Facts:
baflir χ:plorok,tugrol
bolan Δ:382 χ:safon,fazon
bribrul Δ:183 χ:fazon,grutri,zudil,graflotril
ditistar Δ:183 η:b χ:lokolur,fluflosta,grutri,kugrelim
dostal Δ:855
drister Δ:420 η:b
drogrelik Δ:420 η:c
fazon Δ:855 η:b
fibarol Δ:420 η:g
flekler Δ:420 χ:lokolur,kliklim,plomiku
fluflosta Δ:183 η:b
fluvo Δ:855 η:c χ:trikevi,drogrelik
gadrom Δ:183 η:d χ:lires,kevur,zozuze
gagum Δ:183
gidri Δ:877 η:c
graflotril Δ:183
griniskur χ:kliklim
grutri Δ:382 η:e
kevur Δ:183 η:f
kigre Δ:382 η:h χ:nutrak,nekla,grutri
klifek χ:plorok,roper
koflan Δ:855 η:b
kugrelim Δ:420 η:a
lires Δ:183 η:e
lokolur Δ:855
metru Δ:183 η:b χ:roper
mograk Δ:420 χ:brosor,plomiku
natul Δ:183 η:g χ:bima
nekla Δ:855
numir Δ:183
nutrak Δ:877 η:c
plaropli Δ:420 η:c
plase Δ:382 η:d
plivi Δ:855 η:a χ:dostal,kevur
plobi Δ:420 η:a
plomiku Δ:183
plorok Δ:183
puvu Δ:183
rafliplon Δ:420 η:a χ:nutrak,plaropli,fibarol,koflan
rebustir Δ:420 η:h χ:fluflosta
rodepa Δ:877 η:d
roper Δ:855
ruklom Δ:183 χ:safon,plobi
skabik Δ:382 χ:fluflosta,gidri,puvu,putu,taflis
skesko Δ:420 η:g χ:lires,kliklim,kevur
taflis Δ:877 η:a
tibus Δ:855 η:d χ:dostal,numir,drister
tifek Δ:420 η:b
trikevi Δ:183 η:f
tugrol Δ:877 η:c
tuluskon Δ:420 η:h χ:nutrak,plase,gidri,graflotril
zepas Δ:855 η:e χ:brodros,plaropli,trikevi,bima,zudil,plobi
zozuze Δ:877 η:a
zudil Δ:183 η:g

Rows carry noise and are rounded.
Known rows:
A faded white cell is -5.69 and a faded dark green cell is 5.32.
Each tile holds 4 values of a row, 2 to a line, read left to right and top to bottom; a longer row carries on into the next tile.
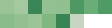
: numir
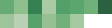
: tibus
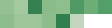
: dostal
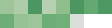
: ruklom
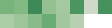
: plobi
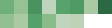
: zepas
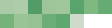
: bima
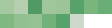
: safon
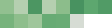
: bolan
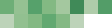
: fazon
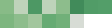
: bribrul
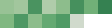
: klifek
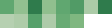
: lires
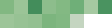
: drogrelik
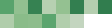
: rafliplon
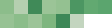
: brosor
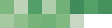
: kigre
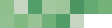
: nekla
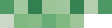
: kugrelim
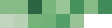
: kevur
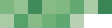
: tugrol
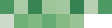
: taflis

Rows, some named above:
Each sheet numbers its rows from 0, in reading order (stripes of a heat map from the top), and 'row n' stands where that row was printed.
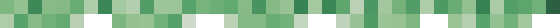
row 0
tugrol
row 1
safon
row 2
tifek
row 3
grutri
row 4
tibus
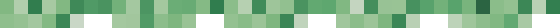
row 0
griniskur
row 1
rodepa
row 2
brosor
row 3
lokolur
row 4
zozuze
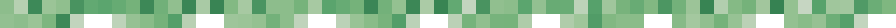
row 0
brosor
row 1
drister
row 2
plaropli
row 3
drister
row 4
gidri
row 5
plase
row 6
natul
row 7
graflotril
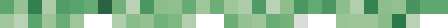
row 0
gadrom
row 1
nutrak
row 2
ruklom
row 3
kliklim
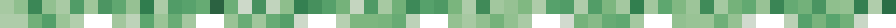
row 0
trikevi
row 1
gadrom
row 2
skabik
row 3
rebustir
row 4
zudil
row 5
fluflosta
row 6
fluvo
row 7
metru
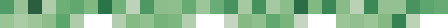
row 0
skesko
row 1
nutrak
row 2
ditistar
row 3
plomiku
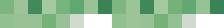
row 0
fluvo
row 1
fluvo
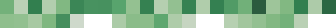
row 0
flekler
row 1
rafliplon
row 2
plivi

